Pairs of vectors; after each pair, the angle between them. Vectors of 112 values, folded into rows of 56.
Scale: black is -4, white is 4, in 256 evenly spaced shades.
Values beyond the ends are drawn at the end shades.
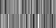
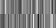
nearly opposite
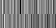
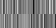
partly aligned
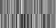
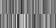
nearly opposite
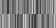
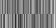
partly aligned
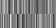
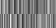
nearly parallel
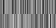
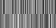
nearly parallel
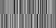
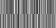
nearly opposite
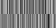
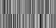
orthogonal
